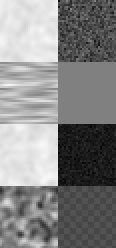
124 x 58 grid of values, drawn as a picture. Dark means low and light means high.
It is made of 4 by 2 panels. Panel 1,1: very high, blotchy, faint in contrast. Panel 1,2: low, fine-grained. Panel 2,1: high, streaked across. Panel 2,2: middling, flat. Panel 3,1: very high, blotchy, faint in contrast. Panel 3,2: very low, fine-grained, faint in contrast. Panel 4,1: middling, blotchy, strong in contrast. Panel 4,2: low, checkered, faint in contrast.
